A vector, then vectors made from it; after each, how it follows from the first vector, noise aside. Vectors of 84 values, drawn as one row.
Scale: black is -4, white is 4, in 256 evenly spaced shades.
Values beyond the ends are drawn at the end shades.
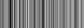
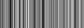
copied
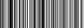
scaled up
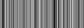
wrapped around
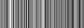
negated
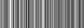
negated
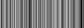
wrapped around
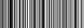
scaled up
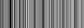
copied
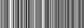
negated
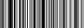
scaled up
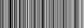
copied
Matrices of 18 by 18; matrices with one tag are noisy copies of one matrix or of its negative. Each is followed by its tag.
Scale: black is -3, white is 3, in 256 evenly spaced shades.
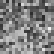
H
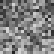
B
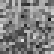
H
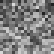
B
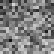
B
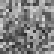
H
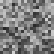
B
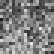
H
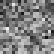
B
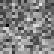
B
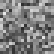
H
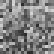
H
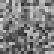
H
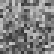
H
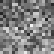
B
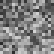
B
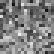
H
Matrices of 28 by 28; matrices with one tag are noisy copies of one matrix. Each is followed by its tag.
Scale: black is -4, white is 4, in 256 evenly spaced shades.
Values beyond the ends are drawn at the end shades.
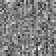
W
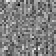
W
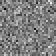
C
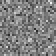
C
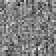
W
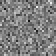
C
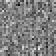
W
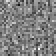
W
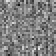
W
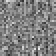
W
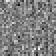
W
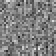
W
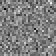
C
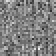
W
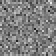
C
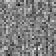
W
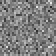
C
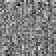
W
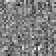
W
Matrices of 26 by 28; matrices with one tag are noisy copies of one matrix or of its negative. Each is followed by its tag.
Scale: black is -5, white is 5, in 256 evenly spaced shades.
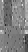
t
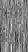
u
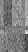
t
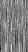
u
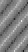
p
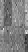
t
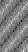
p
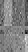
t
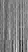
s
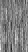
u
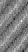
p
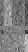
t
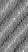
p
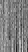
s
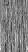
u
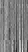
s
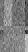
t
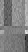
t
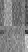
t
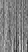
s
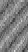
p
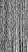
s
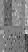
t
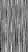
u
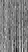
s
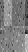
t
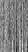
s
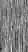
u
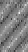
p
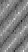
p
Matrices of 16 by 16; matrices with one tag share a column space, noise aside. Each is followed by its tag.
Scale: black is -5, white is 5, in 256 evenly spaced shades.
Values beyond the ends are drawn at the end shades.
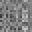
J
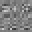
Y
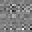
Y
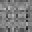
J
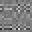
Y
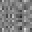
J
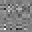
Y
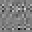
Y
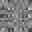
J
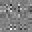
Y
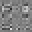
Y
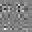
Y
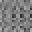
J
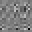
Y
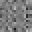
J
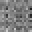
J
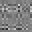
Y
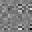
Y
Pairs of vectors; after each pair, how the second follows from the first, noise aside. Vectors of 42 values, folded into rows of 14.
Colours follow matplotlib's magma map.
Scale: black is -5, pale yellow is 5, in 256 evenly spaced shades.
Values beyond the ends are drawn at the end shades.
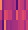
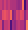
reversed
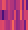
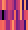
scaled up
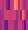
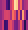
scaled up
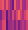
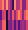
scaled up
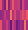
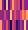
scaled up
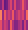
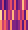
scaled up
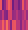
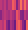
reversed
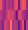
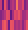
reversed
